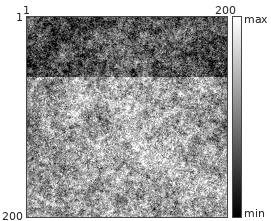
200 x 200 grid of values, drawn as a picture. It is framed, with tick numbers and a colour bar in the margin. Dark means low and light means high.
Ninth with the lowest average: top left. Grain: blotchy. Seam: horizontal, 30% of the way down, the bottom part higher. Stripes: none.
